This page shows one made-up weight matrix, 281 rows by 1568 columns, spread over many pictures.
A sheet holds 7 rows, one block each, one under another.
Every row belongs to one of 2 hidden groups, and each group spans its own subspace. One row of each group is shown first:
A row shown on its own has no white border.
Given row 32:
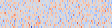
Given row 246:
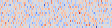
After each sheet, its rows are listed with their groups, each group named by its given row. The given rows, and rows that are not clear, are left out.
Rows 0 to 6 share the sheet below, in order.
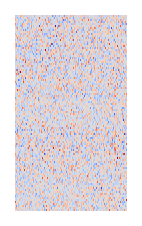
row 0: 246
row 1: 246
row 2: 32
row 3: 246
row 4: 32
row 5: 246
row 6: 32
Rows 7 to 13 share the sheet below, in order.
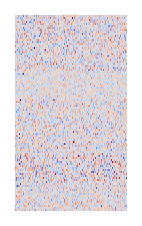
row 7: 246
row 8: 246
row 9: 32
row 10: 32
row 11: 246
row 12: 32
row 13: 32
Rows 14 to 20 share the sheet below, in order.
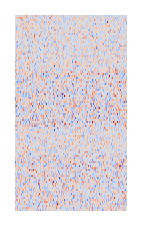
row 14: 246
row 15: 32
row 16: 32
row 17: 32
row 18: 246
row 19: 32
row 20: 246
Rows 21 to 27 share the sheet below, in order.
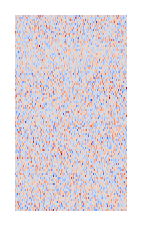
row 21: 246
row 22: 32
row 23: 32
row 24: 32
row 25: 32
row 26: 32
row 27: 32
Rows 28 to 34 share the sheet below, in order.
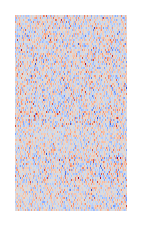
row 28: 246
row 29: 32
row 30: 32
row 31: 246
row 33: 246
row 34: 32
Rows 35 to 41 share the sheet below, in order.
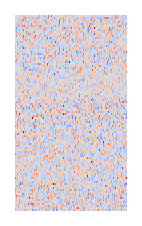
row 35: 246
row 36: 246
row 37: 246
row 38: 32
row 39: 246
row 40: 32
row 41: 32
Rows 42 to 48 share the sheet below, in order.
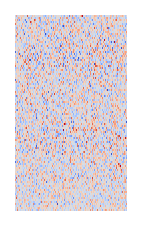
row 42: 246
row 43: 246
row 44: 246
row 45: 32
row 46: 32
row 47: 32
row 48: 246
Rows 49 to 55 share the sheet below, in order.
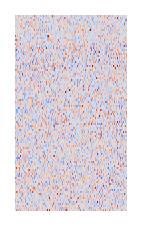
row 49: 246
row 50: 32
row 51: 246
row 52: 32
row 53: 246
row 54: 32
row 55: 246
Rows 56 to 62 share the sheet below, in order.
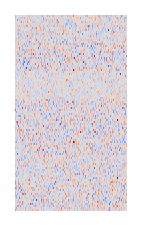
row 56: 32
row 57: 246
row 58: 246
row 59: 246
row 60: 246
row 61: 246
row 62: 32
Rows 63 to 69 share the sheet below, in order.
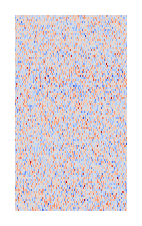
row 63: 32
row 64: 32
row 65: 246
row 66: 246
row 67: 32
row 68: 246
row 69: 246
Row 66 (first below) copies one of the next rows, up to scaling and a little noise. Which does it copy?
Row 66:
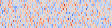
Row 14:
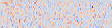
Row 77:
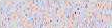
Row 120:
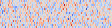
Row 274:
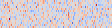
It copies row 120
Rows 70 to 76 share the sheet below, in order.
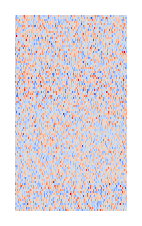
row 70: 246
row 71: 246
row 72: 246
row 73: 32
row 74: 246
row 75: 32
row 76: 246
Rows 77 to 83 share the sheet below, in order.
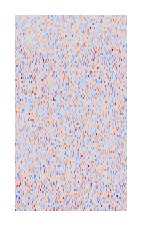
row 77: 246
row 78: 32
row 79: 32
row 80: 32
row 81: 246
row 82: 32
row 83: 32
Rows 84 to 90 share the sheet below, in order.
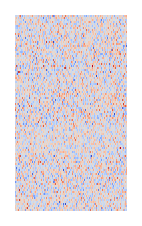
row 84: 32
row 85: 32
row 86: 32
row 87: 246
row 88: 246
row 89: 32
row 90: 246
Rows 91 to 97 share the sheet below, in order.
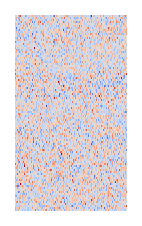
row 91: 32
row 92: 246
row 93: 32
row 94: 246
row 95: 32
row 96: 246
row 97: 32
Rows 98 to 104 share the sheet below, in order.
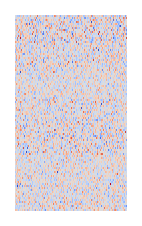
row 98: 32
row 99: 32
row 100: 32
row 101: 246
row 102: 246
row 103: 246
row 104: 32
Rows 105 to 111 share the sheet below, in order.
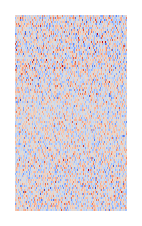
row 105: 246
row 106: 32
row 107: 246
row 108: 32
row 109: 246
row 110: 246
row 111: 246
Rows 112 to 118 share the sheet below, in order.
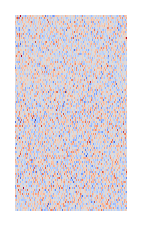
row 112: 32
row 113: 32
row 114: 246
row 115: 32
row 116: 246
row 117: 32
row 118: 246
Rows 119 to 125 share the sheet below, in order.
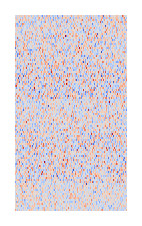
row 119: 246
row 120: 246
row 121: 246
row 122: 32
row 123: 32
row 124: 246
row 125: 246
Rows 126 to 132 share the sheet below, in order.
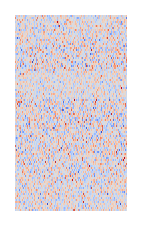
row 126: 32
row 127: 32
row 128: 32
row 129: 246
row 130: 32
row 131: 246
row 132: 246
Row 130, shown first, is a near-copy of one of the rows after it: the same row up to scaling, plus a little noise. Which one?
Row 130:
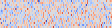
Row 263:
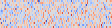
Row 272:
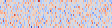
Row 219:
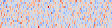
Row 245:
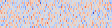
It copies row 263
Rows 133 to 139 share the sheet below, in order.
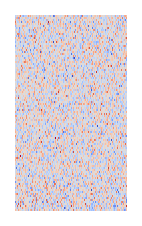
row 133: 32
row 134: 246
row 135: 246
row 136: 246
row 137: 246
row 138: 32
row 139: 32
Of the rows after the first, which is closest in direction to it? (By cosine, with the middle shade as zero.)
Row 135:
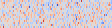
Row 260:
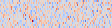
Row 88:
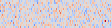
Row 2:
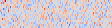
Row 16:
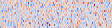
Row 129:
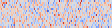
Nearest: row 129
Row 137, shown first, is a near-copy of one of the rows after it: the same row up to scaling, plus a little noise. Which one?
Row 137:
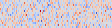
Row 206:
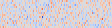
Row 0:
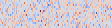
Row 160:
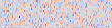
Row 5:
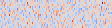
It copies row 0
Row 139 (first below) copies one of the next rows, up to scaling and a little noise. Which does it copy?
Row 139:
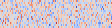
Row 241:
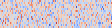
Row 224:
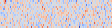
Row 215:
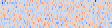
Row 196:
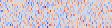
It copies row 241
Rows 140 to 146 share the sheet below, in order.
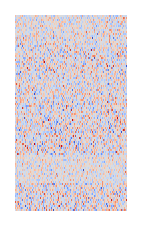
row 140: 32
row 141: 32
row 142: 32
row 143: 246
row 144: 246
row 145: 246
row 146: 32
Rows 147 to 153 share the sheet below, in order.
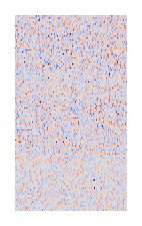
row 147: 246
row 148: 246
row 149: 32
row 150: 246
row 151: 32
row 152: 246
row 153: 246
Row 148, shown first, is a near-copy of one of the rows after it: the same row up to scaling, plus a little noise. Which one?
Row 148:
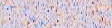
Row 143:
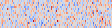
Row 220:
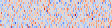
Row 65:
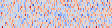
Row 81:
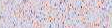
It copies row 143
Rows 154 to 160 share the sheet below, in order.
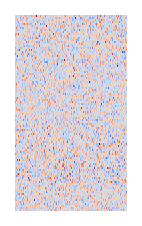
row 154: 246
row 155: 246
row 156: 246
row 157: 246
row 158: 32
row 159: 246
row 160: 246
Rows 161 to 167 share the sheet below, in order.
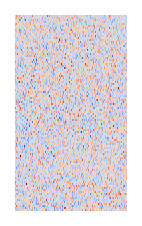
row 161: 246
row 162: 32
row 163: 246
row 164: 246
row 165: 246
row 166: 32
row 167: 32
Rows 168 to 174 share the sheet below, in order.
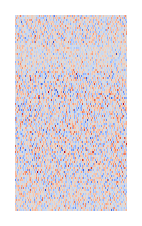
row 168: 32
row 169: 32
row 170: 246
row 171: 246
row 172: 32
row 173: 246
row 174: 246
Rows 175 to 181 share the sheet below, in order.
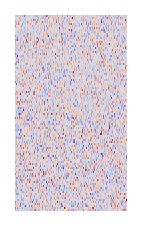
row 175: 246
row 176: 246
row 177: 246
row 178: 32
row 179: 246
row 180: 32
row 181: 32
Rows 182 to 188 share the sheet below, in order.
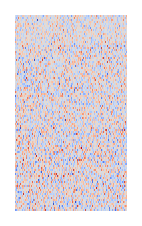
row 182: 32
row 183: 246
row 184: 246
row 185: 246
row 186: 32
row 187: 246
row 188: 32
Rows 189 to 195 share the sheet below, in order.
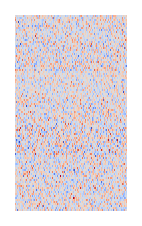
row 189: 246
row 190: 32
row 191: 246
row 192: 246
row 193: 32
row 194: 246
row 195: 246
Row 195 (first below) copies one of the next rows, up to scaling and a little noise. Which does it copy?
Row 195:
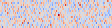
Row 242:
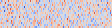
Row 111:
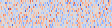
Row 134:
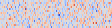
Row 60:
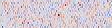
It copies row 60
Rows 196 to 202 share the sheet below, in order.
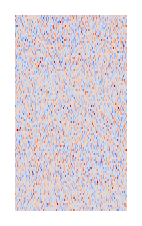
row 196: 32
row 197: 246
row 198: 246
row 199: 32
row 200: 32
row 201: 246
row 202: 246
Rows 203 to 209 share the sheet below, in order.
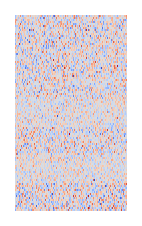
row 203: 32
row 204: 32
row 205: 246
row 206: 246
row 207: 246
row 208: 246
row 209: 32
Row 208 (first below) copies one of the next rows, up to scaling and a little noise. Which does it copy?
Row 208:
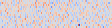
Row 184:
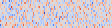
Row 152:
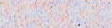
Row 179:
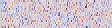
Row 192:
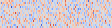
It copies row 152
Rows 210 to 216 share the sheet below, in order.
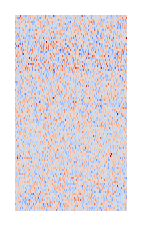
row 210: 32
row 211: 32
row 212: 32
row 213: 246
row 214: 246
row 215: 32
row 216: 246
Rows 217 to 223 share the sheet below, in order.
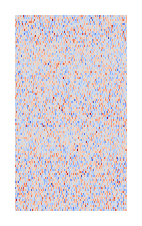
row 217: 246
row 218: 246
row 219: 32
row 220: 246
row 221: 32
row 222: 246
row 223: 246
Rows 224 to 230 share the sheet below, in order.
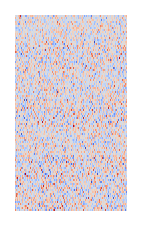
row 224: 32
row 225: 246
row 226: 246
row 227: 246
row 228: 32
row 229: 246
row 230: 32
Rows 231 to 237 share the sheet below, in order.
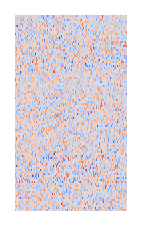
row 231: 32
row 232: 32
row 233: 32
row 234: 246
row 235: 32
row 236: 32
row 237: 32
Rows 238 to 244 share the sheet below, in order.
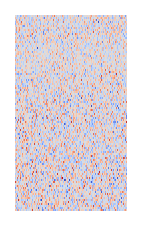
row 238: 32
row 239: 32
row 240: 246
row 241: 32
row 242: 246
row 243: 32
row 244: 246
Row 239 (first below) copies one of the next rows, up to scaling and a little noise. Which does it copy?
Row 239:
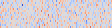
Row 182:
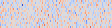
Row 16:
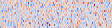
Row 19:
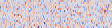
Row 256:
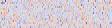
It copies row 182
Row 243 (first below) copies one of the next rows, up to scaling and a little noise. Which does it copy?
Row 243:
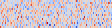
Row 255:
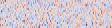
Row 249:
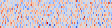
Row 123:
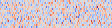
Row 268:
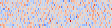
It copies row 249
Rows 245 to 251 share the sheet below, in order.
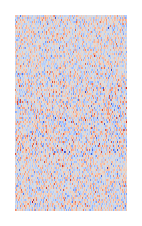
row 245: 32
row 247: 32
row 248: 32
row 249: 32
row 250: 246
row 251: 32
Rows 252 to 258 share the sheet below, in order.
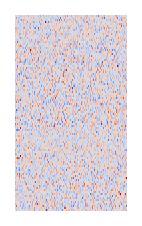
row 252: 246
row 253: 246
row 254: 246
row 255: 32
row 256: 32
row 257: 32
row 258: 32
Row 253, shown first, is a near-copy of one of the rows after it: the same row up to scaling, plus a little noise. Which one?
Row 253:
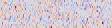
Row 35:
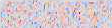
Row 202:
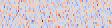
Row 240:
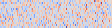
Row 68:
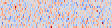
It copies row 68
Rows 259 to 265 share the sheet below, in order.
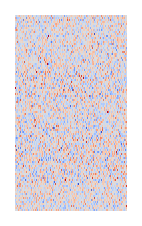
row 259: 246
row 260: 246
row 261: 246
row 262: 32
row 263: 32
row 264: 32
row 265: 32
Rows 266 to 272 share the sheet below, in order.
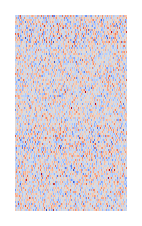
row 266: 32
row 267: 246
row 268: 32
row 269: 246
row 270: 246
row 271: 246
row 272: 32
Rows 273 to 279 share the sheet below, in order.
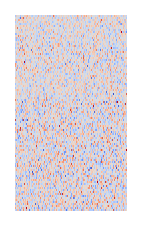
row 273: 32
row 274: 246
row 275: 32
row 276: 246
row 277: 32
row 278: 246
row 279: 246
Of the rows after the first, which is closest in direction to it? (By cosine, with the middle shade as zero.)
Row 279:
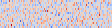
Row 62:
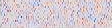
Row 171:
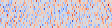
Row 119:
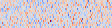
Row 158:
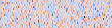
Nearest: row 119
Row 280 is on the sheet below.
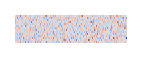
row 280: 32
